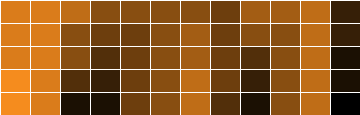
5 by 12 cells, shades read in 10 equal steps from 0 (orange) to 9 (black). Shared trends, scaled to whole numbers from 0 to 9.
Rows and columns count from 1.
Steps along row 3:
same up up down down down up up down down up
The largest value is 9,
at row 5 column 12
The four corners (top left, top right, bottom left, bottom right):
1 7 0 9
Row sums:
40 45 49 51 57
